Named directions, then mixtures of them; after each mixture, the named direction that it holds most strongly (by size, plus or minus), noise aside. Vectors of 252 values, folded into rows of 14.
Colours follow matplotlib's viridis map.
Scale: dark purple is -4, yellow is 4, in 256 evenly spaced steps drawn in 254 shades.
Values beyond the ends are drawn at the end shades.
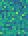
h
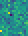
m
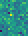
m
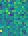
m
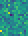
m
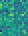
m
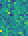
m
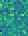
m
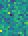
m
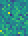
m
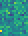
m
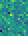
m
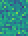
h
